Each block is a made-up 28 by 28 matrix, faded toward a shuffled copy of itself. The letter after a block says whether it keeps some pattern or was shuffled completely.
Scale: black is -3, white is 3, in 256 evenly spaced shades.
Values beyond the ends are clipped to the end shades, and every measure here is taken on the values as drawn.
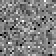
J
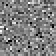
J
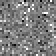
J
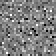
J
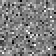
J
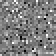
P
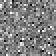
J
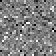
J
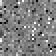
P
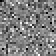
J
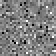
P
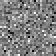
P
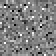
J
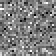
J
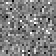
J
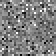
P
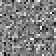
P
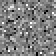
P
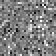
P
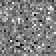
P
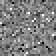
J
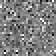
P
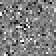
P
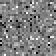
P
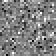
P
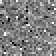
J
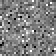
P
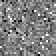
J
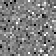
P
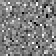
P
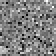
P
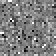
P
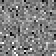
J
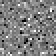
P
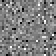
P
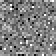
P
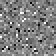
J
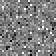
J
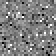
J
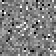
J
